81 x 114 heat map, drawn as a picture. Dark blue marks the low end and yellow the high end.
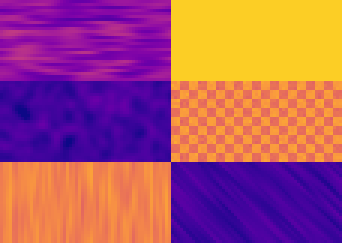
It is made of 3 by 2 panels. Panel 1,1: low, streaked across. Panel 1,2: very high, flat. Panel 2,1: very low, blotchy, faint in contrast. Panel 2,2: high, checkered. Panel 3,1: high, streaked downward, faint in contrast. Panel 3,2: very low, slanting down to the right, faint in contrast.
